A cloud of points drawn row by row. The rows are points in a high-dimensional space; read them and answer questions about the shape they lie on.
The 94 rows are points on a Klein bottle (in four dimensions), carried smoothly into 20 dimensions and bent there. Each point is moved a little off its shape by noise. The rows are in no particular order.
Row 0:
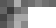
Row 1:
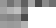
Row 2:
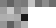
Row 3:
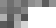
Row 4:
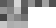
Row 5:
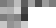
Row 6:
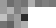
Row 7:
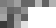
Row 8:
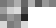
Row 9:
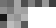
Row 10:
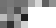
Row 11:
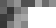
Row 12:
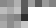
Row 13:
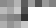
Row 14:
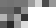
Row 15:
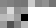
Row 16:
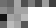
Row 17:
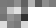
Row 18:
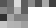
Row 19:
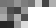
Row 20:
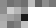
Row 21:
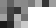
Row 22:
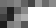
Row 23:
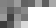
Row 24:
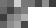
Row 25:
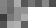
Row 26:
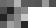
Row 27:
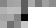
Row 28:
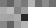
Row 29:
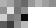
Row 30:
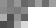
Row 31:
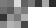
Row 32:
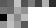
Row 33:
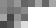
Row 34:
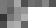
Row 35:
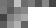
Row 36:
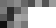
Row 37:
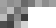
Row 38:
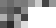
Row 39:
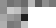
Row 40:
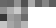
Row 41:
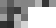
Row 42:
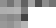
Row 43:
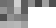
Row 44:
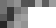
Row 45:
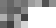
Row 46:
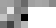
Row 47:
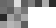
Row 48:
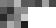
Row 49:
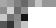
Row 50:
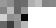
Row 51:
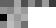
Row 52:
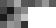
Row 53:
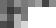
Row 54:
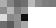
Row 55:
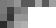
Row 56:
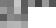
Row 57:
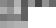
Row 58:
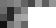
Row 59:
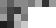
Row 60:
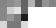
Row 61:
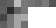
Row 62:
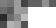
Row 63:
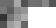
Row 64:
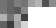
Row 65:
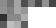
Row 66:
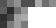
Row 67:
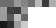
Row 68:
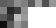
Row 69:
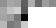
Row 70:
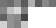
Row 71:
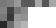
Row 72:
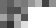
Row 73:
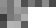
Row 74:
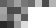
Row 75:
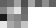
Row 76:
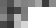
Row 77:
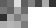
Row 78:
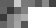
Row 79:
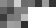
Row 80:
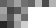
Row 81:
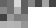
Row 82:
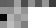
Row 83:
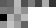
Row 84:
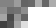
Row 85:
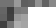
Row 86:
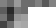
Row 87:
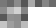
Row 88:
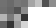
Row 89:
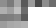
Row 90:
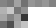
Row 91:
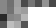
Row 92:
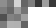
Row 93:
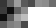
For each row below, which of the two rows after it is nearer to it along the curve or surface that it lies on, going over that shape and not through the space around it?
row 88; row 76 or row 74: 76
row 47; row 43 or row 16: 43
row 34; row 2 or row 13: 13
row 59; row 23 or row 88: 88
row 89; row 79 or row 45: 79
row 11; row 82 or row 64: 64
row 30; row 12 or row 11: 11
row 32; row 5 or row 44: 5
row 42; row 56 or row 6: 56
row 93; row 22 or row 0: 22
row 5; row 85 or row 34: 34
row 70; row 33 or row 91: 91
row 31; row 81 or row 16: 81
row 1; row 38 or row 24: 24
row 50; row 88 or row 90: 88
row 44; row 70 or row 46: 46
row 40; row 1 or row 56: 1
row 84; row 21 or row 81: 21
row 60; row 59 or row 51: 51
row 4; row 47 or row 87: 47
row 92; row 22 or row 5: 5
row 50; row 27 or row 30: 30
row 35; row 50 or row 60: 60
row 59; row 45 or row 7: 45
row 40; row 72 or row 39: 39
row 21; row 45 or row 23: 45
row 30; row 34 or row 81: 34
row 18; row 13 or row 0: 13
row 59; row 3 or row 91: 3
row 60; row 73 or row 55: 73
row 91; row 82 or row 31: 82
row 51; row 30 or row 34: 34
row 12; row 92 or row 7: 92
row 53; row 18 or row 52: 52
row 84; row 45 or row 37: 37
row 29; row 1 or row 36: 1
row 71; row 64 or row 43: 64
